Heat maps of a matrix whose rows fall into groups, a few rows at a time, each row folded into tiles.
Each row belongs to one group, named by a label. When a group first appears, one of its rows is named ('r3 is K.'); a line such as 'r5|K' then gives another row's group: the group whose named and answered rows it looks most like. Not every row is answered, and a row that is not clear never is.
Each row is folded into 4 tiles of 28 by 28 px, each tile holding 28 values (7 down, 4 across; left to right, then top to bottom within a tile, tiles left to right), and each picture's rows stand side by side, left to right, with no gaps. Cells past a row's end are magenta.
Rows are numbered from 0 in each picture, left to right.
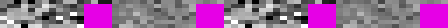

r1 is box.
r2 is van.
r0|van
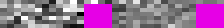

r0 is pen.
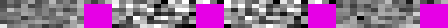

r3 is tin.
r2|pen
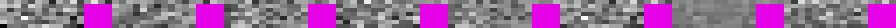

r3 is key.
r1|key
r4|box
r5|pen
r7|key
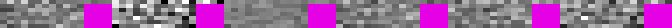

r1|pen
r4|key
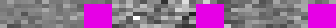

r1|pen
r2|tin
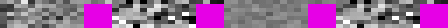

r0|box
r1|van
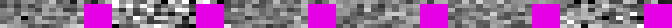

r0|tin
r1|pen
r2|tin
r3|key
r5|van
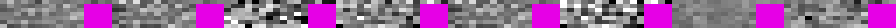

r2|van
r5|pen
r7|tin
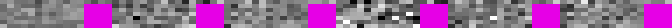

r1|tin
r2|box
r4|key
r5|box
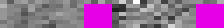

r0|key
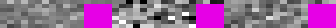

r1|van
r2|key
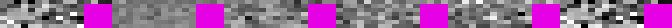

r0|van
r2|tin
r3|key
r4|key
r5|van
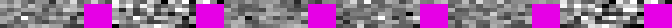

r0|pen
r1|pen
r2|tin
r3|key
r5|pen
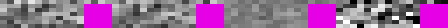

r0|key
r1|key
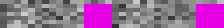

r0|box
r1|box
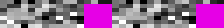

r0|van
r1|van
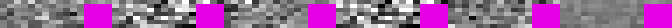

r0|key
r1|pen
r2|box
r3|pen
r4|tin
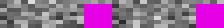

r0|key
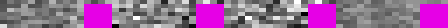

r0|tin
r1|pen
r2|pen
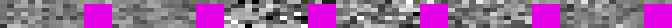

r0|box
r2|van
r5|box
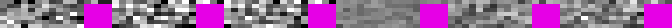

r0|van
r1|pen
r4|key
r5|pen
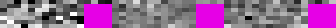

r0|van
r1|box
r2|tin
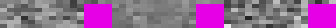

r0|tin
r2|tin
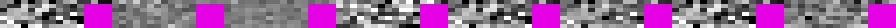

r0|van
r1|box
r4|van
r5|van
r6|van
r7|tin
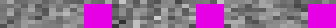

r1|key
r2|tin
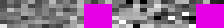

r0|tin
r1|van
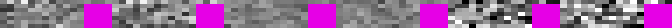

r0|box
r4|van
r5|pen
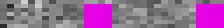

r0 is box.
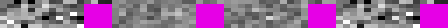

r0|van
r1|key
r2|key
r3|van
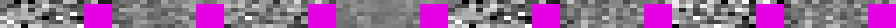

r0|van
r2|pen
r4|van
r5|key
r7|key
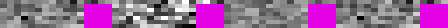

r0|tin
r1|pen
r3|tin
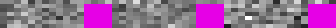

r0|box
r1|box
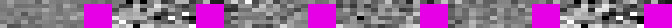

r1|van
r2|box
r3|tin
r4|key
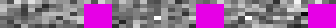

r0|key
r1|key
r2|pen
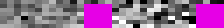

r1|van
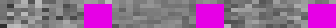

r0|box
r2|tin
